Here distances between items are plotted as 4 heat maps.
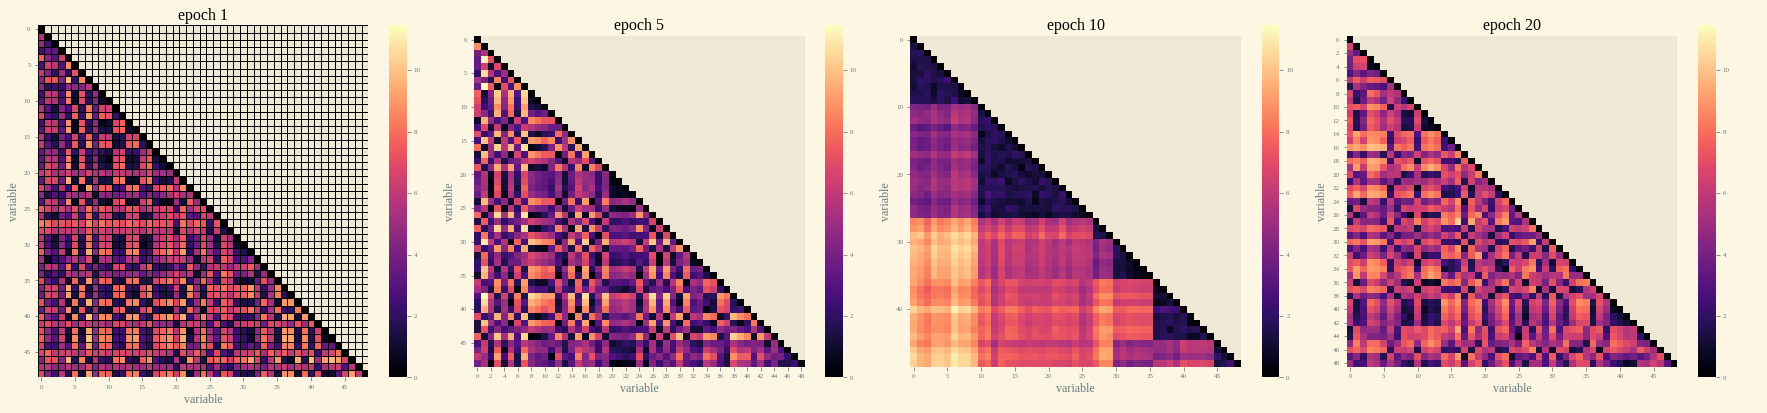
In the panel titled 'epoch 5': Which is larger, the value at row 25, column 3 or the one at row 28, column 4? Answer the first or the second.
the first
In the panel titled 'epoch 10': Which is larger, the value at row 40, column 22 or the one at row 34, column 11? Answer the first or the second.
the first
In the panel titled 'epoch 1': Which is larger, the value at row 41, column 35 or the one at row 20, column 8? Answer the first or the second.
the first
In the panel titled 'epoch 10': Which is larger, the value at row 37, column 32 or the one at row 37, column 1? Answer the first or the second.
the second
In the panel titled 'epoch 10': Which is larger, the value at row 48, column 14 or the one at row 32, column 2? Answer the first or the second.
the second
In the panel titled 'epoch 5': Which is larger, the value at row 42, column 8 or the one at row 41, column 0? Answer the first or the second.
the first
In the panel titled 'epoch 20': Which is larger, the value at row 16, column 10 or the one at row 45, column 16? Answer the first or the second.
the second
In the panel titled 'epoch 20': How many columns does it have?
49
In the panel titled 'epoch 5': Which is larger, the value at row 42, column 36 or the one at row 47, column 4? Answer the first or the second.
the first
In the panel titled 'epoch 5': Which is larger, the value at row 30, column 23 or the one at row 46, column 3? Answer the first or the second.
the second
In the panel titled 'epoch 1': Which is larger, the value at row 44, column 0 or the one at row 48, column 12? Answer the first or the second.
the first
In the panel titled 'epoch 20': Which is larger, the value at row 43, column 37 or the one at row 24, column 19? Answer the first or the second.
the first
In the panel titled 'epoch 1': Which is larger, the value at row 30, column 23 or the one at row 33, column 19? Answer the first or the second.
the first
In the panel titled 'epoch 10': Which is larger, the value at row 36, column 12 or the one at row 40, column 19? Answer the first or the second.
the second
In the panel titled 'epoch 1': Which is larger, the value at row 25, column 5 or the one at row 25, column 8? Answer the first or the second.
the first
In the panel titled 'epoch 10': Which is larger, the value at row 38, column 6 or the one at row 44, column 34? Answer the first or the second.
the first
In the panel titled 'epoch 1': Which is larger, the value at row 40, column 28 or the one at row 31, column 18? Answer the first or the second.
the second
